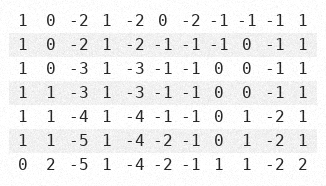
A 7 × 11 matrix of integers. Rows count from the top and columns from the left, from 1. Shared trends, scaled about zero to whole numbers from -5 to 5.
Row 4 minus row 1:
0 1 -1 0 -1 -1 1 1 1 0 0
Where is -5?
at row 6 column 3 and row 7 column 3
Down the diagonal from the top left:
1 0 -3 1 -4 -2 -1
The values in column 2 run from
0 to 2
